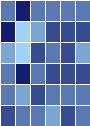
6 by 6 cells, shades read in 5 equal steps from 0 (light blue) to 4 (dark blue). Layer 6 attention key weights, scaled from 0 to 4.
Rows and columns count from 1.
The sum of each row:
14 14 10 17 12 13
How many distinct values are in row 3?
4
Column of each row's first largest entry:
2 1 3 2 3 1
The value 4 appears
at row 1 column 2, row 2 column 1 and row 4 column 2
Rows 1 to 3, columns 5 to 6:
2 2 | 3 3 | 3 1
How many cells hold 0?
2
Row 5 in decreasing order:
3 2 2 2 2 1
